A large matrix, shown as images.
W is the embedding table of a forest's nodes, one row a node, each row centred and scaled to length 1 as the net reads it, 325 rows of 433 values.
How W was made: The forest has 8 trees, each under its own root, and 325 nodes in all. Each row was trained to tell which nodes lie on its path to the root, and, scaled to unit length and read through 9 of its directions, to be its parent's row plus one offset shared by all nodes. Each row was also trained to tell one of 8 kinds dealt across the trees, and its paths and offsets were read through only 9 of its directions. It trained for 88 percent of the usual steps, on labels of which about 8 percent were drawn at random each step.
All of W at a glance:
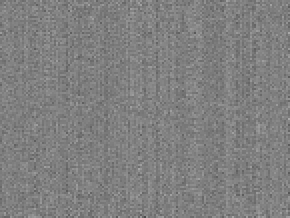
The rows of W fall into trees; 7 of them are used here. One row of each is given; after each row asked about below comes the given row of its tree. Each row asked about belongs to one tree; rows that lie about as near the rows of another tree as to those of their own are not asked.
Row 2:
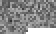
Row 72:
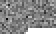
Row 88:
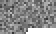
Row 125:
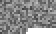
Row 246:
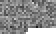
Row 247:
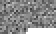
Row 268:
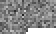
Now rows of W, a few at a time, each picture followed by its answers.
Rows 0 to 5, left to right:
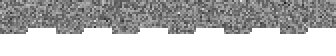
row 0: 125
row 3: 72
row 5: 125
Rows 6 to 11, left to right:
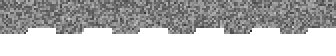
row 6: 88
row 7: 247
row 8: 247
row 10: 268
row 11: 88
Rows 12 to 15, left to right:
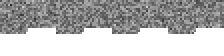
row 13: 2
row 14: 125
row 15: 268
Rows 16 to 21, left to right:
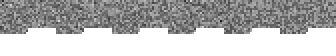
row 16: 125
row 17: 125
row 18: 88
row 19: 72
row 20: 125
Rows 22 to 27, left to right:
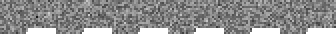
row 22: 268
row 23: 88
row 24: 2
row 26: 125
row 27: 268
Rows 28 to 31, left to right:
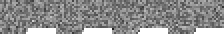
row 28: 72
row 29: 72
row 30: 88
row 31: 125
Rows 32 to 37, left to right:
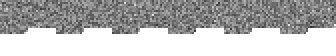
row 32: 72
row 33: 88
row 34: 125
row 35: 88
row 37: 88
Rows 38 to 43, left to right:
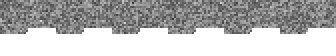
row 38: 125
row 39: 88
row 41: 88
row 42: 268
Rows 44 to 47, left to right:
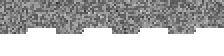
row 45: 268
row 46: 125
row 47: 2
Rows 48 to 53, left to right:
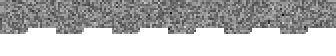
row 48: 247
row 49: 72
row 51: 125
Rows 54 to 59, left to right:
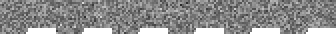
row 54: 88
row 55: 268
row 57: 2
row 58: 88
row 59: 2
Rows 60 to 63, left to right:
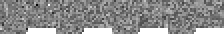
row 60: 72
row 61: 88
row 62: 88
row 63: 88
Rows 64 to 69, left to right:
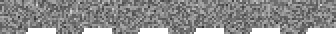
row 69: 268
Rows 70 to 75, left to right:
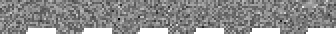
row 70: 72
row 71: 247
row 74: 125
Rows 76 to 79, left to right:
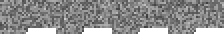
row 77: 268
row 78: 88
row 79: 268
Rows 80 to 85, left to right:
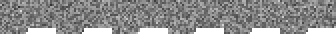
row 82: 247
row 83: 247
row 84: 125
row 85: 125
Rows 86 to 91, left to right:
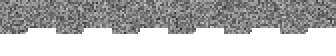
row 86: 2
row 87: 268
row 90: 88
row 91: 247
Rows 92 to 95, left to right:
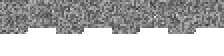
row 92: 2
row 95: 268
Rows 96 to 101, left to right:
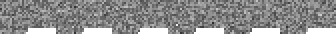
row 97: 125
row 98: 268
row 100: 125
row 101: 88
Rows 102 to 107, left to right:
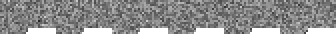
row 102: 268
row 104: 246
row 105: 247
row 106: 125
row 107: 88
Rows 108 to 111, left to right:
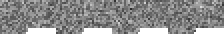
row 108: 125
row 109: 125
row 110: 246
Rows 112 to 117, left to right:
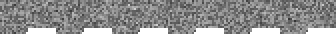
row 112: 2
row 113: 268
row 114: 268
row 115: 125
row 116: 88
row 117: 2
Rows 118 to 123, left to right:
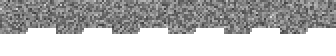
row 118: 246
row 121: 247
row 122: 268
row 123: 125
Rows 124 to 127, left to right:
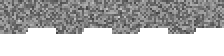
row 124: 247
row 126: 247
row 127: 125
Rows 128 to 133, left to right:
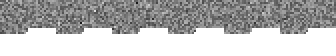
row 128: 125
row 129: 2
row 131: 88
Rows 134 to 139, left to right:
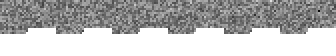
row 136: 88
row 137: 125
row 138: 125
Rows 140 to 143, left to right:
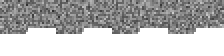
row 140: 72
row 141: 125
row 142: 125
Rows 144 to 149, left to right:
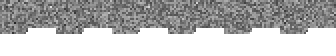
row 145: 268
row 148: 247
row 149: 88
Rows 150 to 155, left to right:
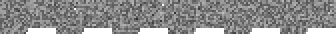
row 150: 88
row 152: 268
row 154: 72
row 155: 72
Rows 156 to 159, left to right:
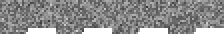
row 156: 268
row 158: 72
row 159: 125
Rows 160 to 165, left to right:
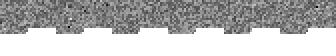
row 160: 247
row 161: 2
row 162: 2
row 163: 88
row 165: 268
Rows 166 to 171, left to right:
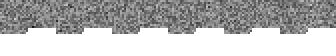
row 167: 2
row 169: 268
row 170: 88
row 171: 125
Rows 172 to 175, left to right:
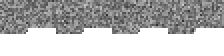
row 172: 268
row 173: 125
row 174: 125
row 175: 72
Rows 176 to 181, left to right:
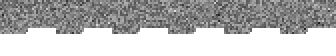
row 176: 247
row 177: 72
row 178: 72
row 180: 125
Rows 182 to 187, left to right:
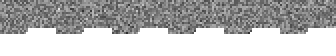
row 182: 72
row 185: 88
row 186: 268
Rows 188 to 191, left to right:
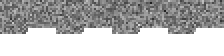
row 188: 2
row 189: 247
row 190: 268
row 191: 268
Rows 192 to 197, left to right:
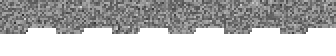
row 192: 268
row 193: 88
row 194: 125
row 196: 88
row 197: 88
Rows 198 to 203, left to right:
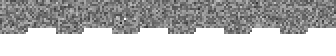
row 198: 247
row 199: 2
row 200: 247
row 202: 125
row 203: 72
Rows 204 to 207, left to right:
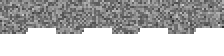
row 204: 2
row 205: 88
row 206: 125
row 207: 268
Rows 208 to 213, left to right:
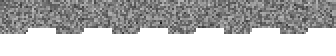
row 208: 88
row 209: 125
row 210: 72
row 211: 2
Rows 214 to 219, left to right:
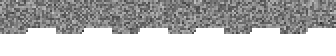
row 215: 88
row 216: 268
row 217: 88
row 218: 88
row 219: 125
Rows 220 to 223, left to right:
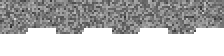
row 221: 268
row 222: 72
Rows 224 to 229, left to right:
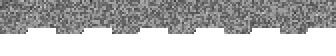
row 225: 88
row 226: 2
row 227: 268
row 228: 268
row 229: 268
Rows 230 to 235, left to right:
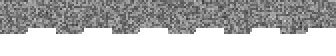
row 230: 2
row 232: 2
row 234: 268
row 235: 246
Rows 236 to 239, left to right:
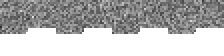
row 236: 125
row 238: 2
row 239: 88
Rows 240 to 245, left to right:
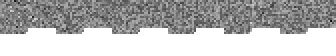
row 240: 72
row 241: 2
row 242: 268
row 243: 268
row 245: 246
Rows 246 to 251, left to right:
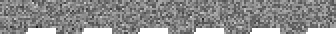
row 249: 268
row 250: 88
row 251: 246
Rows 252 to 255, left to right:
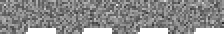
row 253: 88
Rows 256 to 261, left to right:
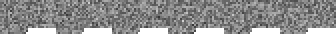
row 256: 268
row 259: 268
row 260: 88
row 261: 247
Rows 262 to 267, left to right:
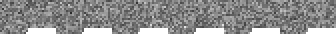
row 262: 268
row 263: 268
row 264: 88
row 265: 88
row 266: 246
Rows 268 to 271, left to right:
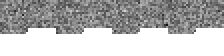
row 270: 2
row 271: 88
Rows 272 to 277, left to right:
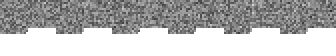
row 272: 88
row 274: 125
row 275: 72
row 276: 125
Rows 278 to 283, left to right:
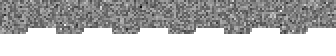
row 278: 247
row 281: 72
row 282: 268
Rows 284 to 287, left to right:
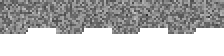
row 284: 268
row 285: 247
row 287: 125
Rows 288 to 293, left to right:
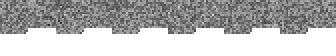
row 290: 88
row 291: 125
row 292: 268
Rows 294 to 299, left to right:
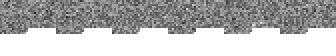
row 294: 2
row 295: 125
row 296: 72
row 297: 125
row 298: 2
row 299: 125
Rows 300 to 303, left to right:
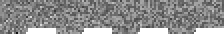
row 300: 72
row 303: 88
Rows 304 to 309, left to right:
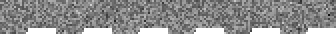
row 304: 125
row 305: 2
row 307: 247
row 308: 268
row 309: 247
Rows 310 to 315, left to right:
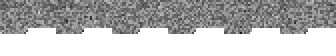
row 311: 125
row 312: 268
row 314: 72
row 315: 88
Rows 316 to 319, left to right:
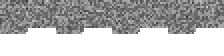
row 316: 247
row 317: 246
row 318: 88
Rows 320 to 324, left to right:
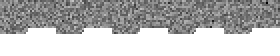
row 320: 246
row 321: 268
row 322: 72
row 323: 268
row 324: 247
